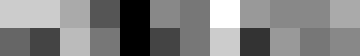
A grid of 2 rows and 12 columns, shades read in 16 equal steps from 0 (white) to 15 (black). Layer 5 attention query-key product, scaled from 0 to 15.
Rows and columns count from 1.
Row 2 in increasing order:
3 4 6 7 8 8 8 9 11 11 12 15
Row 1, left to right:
3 3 5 10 15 7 8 0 6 7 7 5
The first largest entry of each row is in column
5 5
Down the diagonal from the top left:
3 11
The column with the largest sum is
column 5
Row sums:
76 102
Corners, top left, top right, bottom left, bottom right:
3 5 9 7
